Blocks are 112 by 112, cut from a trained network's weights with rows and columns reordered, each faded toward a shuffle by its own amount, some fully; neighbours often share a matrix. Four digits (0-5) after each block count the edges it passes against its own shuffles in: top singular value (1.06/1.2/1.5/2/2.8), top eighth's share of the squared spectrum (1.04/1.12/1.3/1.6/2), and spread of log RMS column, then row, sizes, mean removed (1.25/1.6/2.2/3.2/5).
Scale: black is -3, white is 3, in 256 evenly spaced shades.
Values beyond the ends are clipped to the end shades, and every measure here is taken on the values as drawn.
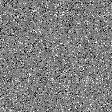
3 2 0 1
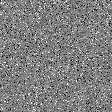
0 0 0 0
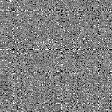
4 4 2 2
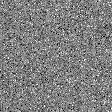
1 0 0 0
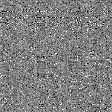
3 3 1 2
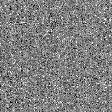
3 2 1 1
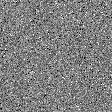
0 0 0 0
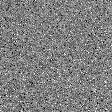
1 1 0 0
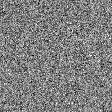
3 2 0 0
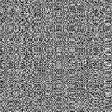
5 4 2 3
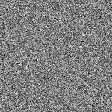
0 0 0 0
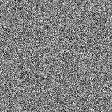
3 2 0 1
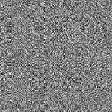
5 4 2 2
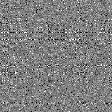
4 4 2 3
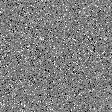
2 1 0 0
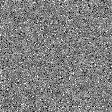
3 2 0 1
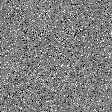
1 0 0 0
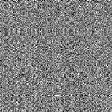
4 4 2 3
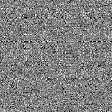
4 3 1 2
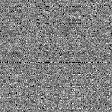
4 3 1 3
